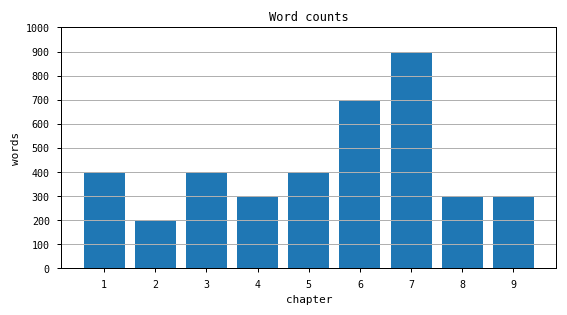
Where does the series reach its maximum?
7
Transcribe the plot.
Title: Word counts
x-axis: chapter, ticks 1 2 3 4 5 6 7 8 9
y-axis: words, ticks 0 100 200 300 400 500 600 700 800 900 1000
Values:
400 200 400 300 400 700 900 300 300
